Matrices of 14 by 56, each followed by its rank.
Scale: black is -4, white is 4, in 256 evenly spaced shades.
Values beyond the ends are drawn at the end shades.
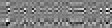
two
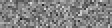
full rank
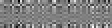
two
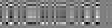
one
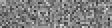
full rank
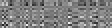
two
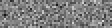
full rank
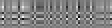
one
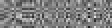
two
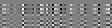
one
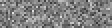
full rank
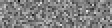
full rank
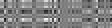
one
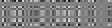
one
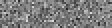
full rank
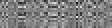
two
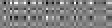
one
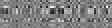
two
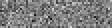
full rank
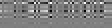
one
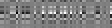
one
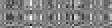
two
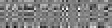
two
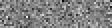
full rank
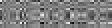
two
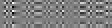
one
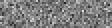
full rank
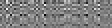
two
